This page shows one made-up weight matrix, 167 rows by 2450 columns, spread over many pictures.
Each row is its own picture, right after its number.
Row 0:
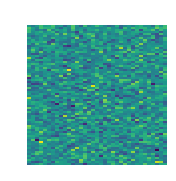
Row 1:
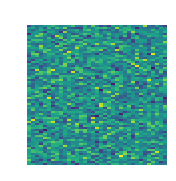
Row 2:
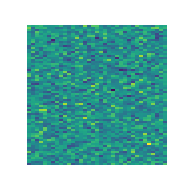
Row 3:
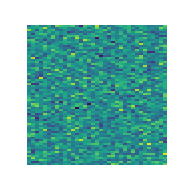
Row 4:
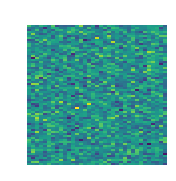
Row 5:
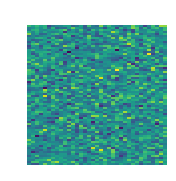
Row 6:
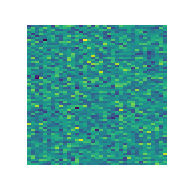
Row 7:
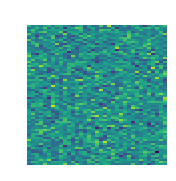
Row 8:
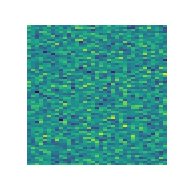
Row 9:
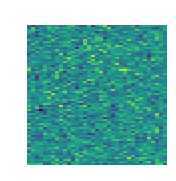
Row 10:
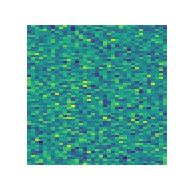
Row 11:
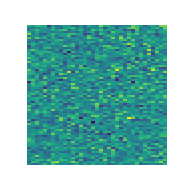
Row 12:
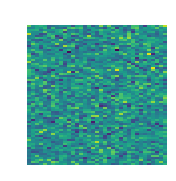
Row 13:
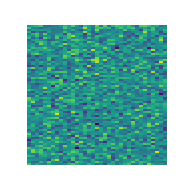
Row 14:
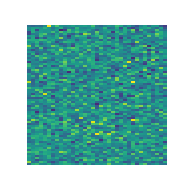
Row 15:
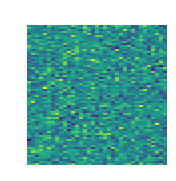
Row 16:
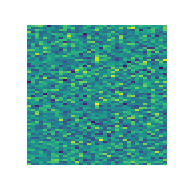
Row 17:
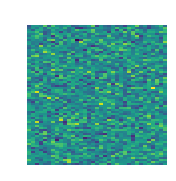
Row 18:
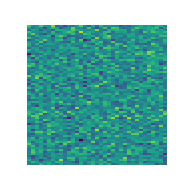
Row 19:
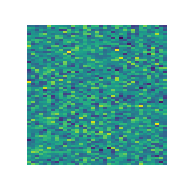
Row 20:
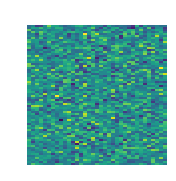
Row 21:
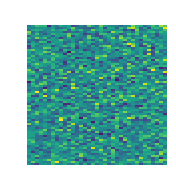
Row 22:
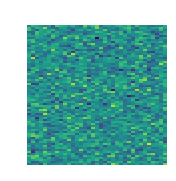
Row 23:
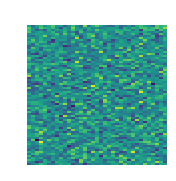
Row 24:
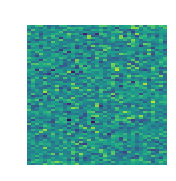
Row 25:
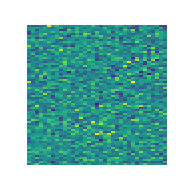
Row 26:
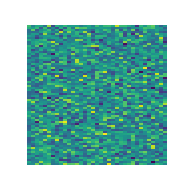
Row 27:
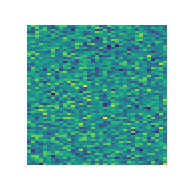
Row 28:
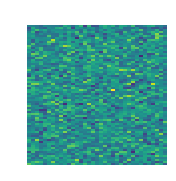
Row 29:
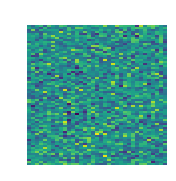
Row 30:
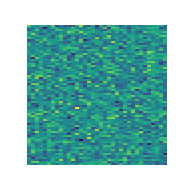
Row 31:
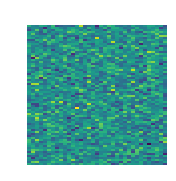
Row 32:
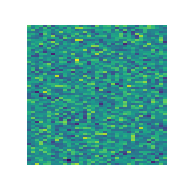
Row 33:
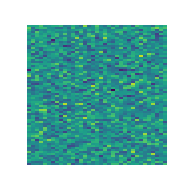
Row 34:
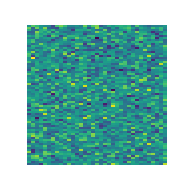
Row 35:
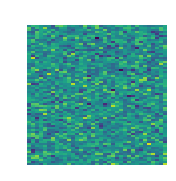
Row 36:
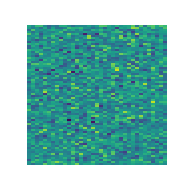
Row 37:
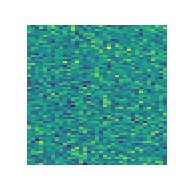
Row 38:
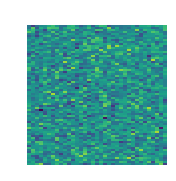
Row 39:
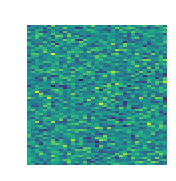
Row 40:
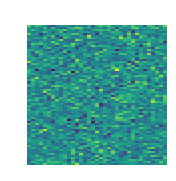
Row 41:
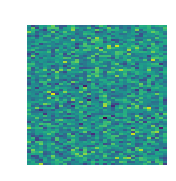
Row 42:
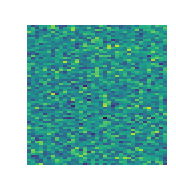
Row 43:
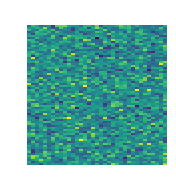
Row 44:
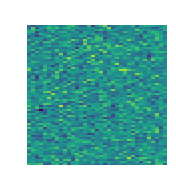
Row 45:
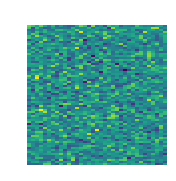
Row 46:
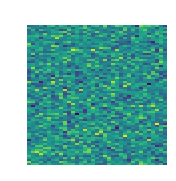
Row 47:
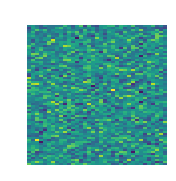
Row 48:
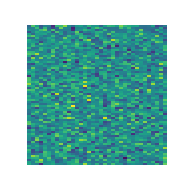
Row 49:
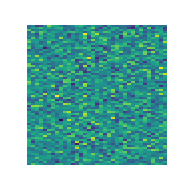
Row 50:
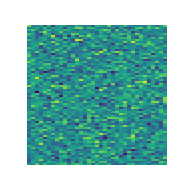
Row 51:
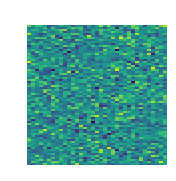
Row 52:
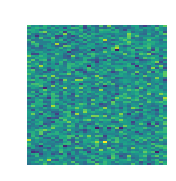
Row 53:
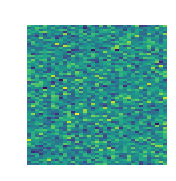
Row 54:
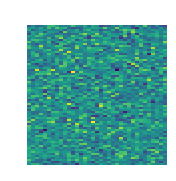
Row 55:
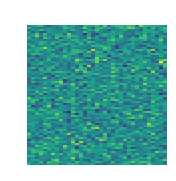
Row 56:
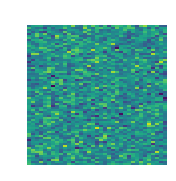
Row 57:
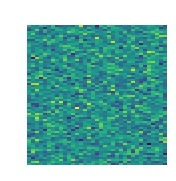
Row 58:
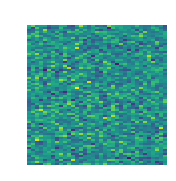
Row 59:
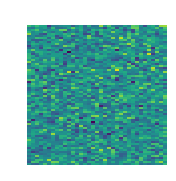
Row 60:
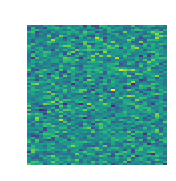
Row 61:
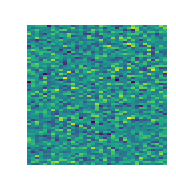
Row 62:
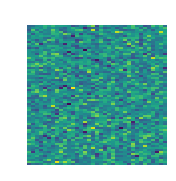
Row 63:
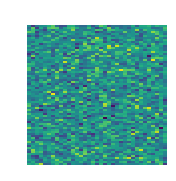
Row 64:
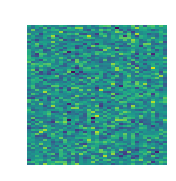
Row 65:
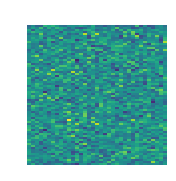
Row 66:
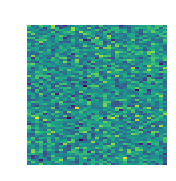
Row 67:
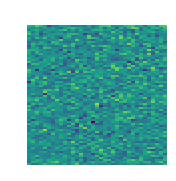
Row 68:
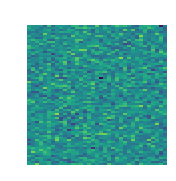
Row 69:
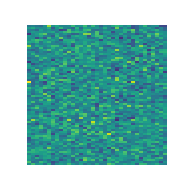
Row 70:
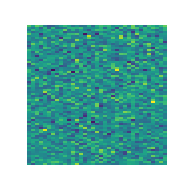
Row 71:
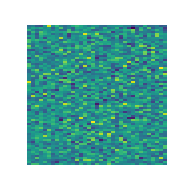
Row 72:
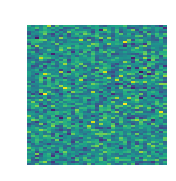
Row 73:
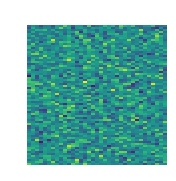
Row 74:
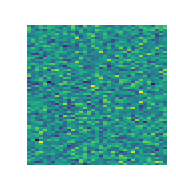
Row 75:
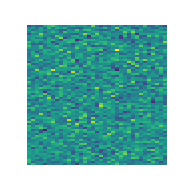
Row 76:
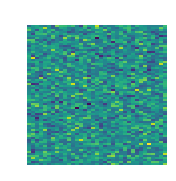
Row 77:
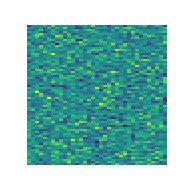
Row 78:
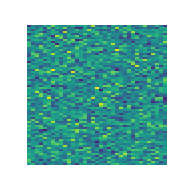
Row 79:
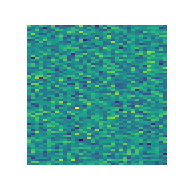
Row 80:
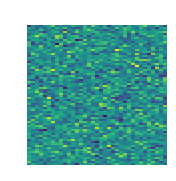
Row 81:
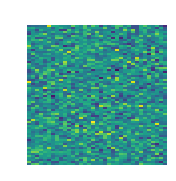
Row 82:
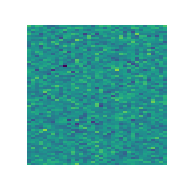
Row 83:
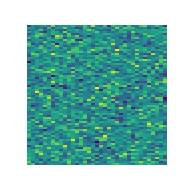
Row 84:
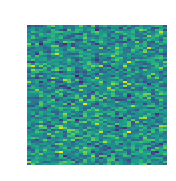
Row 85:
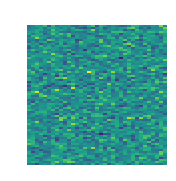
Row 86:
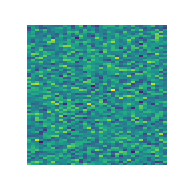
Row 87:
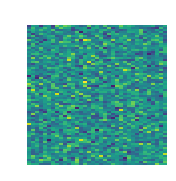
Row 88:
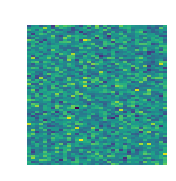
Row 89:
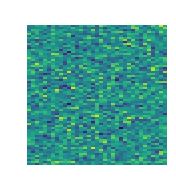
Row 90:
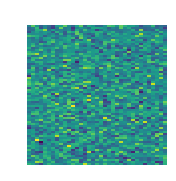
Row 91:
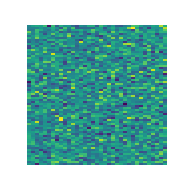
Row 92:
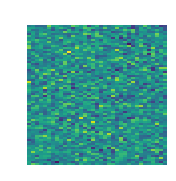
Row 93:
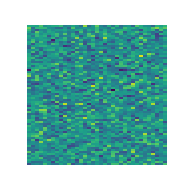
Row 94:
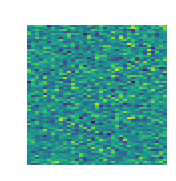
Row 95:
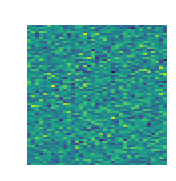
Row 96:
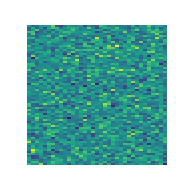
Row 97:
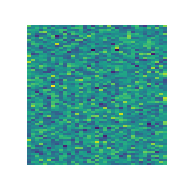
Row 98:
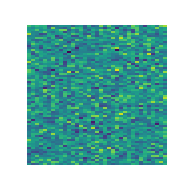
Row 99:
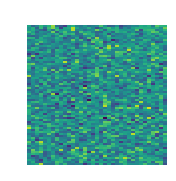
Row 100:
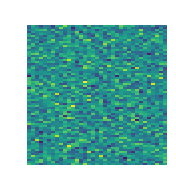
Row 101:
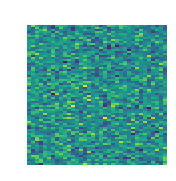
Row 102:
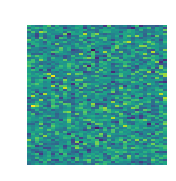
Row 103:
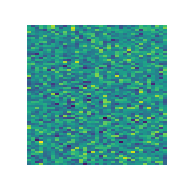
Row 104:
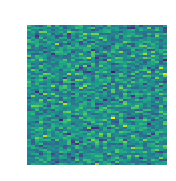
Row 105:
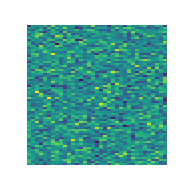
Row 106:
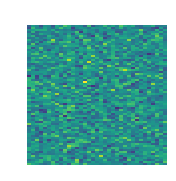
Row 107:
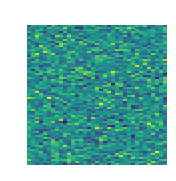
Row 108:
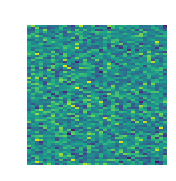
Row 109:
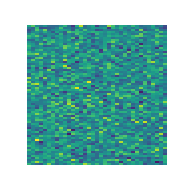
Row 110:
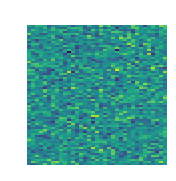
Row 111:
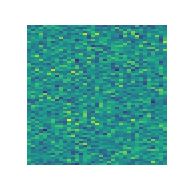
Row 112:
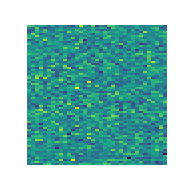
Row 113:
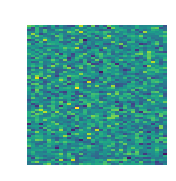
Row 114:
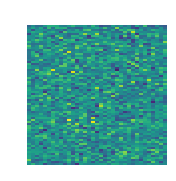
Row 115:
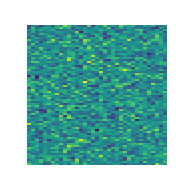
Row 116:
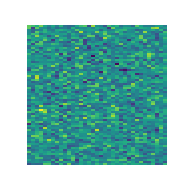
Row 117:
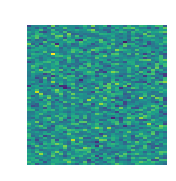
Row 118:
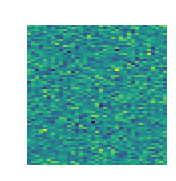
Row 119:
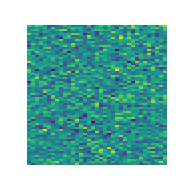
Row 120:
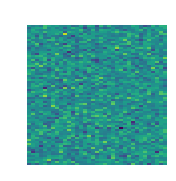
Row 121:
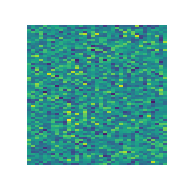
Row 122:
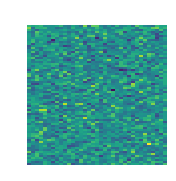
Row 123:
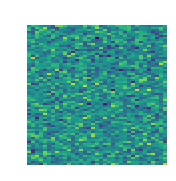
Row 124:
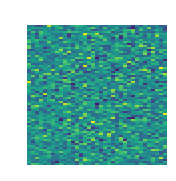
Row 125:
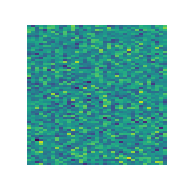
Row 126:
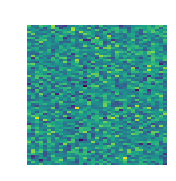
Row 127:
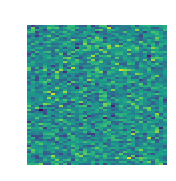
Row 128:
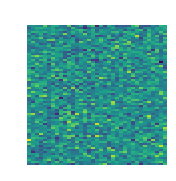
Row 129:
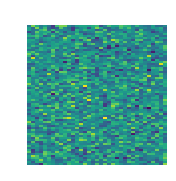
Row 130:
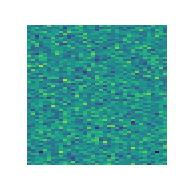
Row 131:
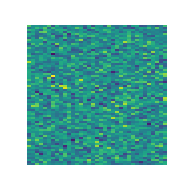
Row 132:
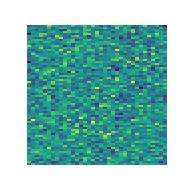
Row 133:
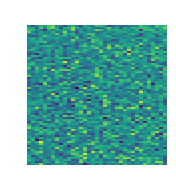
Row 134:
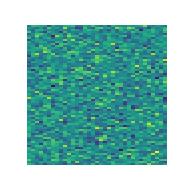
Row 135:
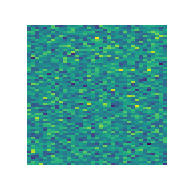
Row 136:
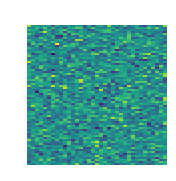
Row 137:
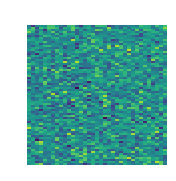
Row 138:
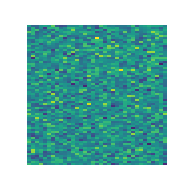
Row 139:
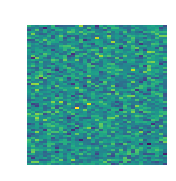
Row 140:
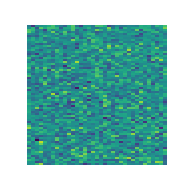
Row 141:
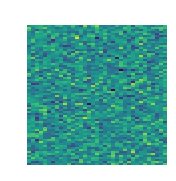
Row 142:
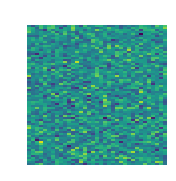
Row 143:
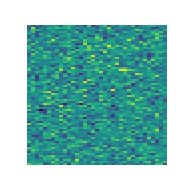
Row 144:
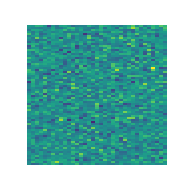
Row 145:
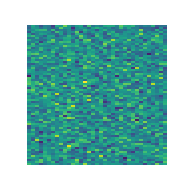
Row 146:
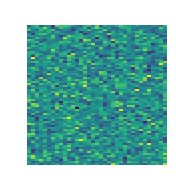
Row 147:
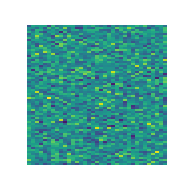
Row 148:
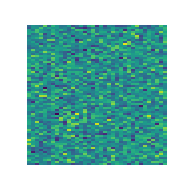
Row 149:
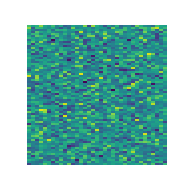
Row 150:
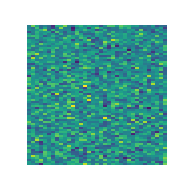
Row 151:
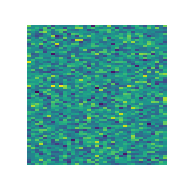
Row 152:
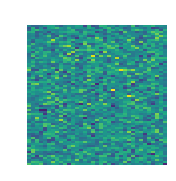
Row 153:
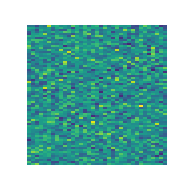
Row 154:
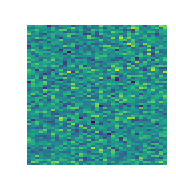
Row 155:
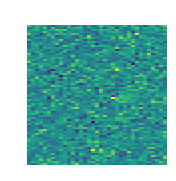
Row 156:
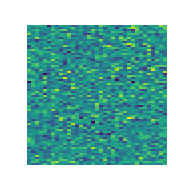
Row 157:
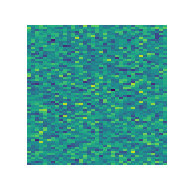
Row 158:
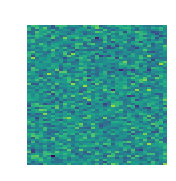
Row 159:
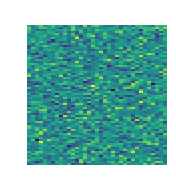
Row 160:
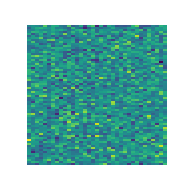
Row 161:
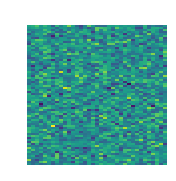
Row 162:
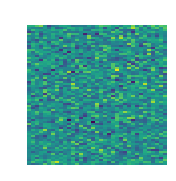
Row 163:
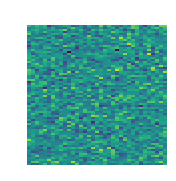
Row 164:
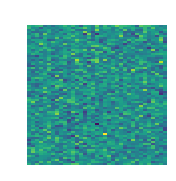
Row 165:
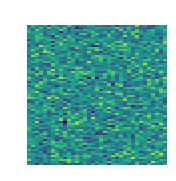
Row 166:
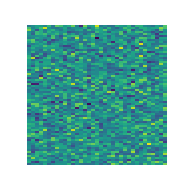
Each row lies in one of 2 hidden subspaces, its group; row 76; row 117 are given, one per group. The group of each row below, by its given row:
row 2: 76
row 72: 117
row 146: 76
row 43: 76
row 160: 117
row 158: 76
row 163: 117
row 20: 117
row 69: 117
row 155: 117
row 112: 76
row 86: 76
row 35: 76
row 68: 117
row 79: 76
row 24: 117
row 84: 117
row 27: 76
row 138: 76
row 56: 117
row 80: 117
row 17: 117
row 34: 76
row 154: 117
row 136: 117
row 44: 76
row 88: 76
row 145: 76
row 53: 117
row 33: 76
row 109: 76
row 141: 76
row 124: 117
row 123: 76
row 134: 117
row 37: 76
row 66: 76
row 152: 76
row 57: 76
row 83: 117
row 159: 76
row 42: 76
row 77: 117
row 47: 76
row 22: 76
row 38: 76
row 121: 117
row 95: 117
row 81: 117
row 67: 117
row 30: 76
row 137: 76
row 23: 76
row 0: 76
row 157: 76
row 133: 76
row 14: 117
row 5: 117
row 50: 117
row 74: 76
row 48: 76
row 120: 117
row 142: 76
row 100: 76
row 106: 76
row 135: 76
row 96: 76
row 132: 117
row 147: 117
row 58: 76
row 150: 76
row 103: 76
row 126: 76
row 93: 76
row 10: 76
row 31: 76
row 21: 117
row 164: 117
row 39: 117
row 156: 117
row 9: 76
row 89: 117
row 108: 76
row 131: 117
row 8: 117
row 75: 117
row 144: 117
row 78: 117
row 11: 117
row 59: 117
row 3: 76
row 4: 76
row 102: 117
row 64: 117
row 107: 117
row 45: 76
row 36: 117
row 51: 117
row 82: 117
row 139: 76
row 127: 76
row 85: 117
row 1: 117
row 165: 117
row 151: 117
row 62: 117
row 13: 117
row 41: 76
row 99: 76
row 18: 76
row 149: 76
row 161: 117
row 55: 117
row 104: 117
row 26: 117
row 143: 76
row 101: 76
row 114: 117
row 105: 117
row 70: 117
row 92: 117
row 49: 117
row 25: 117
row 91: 117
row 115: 76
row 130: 117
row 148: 117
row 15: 117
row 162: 117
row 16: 117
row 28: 76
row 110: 117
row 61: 117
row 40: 117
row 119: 117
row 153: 117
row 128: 117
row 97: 117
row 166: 76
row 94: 117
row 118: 117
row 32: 117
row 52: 117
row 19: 117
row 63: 76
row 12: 117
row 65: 117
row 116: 76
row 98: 117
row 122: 76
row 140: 76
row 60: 76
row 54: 117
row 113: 76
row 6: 76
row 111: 117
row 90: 76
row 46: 117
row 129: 76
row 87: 76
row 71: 117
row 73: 76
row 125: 76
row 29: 117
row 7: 117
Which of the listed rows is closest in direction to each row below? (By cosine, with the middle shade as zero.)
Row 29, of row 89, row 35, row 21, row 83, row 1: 89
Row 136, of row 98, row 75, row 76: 98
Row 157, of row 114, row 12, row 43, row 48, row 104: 43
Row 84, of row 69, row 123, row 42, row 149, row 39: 69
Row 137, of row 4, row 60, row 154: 60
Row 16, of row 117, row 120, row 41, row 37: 117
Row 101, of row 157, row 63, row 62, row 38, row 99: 62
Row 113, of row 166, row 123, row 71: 71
